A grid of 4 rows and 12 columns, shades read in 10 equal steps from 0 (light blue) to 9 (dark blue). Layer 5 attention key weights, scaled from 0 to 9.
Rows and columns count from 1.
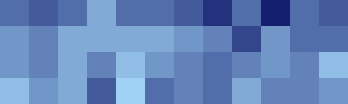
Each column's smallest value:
1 3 2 2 0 2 3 4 2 3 4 1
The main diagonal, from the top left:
5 4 2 6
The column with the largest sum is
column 8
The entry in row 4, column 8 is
5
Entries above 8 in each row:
1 0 0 0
